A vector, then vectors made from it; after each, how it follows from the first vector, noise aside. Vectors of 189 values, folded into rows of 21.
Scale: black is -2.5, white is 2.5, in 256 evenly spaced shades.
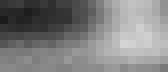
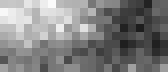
negated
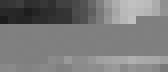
partly zeroed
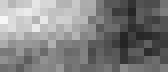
negated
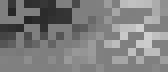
partly zeroed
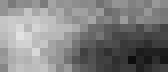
reversed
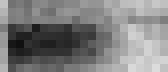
wrapped around
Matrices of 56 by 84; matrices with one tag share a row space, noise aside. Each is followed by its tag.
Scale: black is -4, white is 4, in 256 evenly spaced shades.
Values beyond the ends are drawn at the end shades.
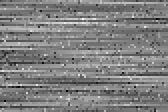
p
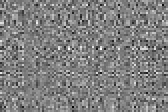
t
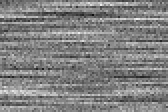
p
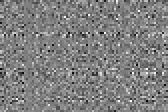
t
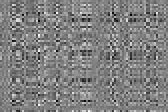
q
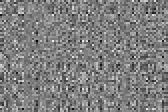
t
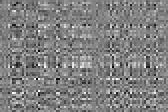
q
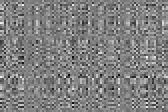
t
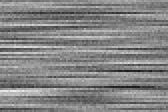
p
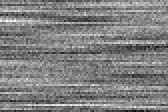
p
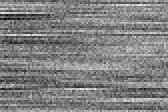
p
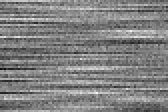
p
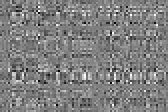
q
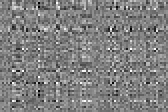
q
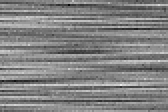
p
